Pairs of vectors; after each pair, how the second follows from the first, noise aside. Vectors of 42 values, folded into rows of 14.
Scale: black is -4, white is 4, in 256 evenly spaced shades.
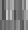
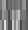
wrapped around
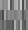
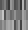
negated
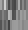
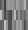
wrapped around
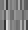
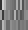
wrapped around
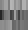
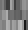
wrapped around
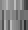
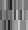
wrapped around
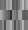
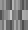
negated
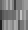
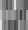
negated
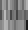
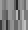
wrapped around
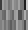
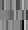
wrapped around
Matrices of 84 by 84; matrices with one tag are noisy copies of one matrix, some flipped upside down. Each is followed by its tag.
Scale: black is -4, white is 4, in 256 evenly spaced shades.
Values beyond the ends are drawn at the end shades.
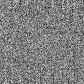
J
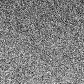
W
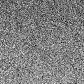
W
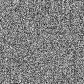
J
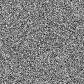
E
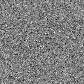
E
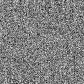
J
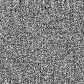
J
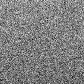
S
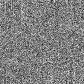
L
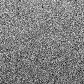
W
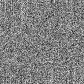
L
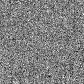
J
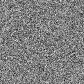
E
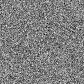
E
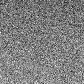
S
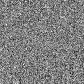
J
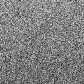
W
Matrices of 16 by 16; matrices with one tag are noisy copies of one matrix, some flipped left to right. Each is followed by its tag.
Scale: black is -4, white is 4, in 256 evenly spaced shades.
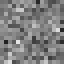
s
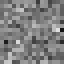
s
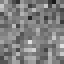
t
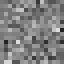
s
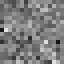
s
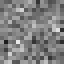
s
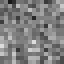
t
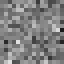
s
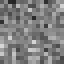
t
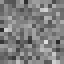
s
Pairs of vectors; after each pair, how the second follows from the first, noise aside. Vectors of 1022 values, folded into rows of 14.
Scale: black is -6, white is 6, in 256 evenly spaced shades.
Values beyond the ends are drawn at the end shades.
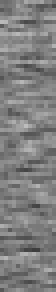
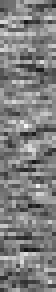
scaled up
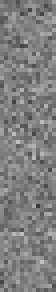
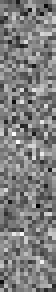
scaled up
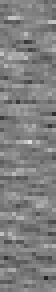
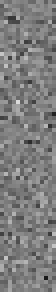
sign-scrambled
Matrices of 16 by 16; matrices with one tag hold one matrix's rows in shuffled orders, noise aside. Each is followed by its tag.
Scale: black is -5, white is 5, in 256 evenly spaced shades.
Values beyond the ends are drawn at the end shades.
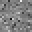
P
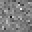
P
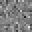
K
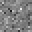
P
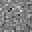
P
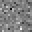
P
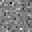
P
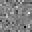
K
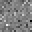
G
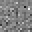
K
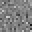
G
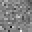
P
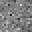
P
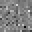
K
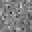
P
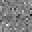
G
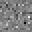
K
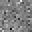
P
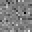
K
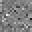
G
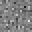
K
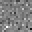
G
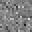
K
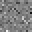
G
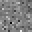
P
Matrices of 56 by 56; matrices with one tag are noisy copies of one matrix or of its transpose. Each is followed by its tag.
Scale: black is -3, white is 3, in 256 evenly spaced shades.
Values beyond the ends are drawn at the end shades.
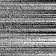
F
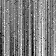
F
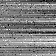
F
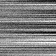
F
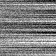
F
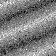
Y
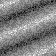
Y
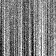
F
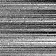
F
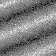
Y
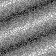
Y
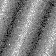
Y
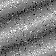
Y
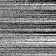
F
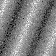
Y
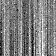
F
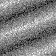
Y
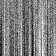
F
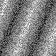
Y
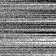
F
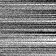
F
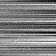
F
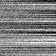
F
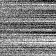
F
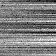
F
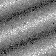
Y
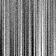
F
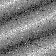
Y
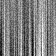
F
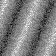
Y
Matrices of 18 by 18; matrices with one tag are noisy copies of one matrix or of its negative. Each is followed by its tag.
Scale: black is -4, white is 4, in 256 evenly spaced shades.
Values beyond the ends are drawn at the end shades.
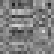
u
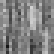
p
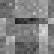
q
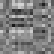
u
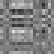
u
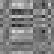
u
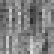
p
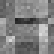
q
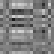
u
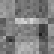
q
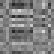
u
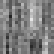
p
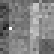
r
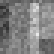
r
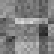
q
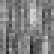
p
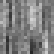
p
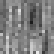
p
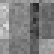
r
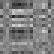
u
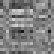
u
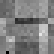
q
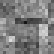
q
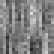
p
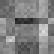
q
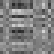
u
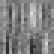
p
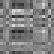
u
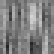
p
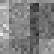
r
